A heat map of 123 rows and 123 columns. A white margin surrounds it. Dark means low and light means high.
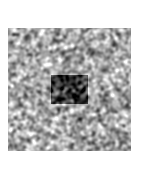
Odd patch: lower, in the centre. Roughest part: centre. Stripes: none. Ninth with the lowest average: centre. Slope: none. Grain: blotchy. Average level on the scale: 60%.
